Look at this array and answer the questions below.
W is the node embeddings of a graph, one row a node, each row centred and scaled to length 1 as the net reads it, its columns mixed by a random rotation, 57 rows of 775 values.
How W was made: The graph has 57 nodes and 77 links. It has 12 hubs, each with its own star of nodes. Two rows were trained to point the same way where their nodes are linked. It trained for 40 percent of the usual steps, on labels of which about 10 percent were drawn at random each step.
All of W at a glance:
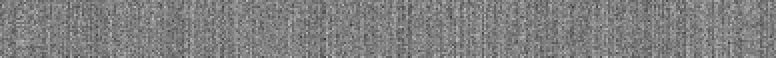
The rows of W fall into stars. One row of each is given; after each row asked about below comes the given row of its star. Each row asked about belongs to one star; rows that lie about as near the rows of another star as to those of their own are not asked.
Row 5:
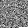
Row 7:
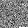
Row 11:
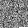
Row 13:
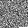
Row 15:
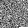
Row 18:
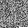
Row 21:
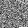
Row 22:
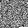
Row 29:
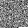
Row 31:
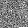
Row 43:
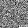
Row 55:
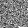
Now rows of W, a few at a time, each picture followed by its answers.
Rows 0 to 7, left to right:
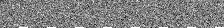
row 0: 18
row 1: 13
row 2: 21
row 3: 55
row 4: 7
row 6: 7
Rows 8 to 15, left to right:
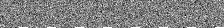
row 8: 5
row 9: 31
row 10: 13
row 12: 13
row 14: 5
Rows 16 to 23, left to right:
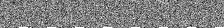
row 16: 5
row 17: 18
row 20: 55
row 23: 29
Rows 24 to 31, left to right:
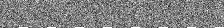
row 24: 43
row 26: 5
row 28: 22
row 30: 7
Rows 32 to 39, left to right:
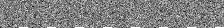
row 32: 7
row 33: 55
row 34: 21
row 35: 31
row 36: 13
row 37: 21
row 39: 11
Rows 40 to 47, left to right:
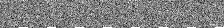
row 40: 43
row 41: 15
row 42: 55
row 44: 15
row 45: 31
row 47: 18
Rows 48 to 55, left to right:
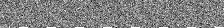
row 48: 11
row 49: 18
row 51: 29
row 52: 18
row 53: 22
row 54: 7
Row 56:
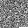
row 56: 29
